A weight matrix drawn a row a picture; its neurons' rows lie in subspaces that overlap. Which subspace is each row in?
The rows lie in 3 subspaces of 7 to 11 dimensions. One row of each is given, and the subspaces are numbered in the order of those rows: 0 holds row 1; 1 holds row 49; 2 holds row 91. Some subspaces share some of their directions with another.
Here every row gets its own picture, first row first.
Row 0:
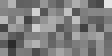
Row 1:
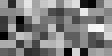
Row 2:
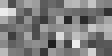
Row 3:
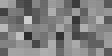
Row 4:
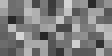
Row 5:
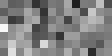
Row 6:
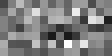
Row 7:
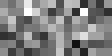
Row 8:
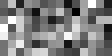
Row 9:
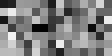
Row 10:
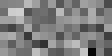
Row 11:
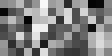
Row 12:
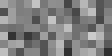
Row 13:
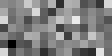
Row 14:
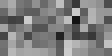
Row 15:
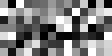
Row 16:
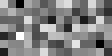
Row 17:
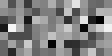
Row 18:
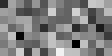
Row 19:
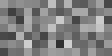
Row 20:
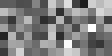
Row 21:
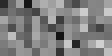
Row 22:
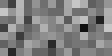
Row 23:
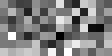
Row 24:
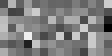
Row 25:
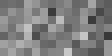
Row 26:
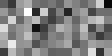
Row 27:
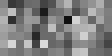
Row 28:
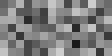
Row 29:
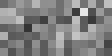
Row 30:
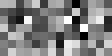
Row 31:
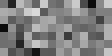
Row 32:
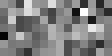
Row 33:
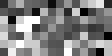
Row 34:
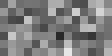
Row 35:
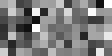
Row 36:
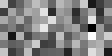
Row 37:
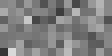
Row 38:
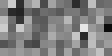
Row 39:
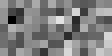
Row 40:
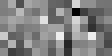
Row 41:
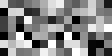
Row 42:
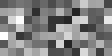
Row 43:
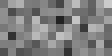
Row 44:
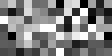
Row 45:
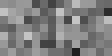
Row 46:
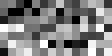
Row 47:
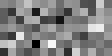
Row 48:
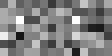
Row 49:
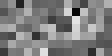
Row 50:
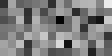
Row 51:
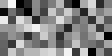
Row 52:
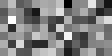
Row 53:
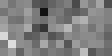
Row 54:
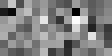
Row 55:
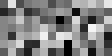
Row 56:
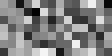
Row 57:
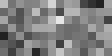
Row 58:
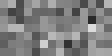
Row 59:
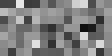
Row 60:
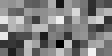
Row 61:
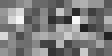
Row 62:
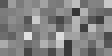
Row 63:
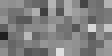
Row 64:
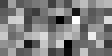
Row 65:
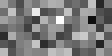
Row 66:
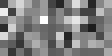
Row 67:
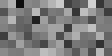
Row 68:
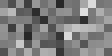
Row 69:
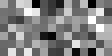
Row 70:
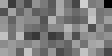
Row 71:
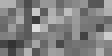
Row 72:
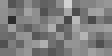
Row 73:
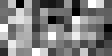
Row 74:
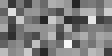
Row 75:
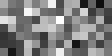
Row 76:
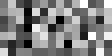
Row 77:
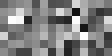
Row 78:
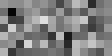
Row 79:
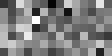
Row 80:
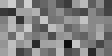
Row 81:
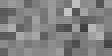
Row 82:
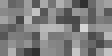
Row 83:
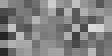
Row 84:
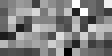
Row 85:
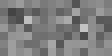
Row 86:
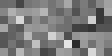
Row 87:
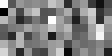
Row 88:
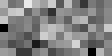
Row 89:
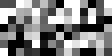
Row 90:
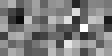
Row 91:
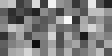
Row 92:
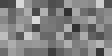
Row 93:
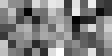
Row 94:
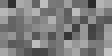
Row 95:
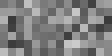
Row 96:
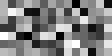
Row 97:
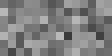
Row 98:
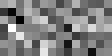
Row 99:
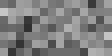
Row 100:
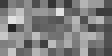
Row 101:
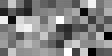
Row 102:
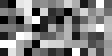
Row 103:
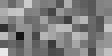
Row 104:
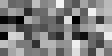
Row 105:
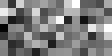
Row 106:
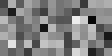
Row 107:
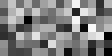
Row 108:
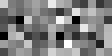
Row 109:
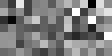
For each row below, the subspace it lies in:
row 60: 0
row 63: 1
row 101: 0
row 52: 1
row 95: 2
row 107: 2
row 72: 1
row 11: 1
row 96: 2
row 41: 2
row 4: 1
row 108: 0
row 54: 1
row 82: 2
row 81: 2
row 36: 1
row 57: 0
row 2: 1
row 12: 1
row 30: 2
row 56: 1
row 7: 0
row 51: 0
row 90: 2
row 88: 2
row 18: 1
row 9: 0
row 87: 1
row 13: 2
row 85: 2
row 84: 2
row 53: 1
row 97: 1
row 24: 2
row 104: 0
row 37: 1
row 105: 1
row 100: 2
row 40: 1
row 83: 2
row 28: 1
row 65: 0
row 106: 1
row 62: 0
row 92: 0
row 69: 1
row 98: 1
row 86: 1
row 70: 1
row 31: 2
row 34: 1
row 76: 0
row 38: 2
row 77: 2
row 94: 2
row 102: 0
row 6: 2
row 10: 2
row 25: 0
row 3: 0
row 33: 0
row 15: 0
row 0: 0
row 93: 1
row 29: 1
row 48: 0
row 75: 0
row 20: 1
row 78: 1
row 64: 0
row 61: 2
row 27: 1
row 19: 0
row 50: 0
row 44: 0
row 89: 2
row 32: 0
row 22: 2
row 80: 1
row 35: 0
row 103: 2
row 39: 2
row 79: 0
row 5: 1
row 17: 2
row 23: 0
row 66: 1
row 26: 0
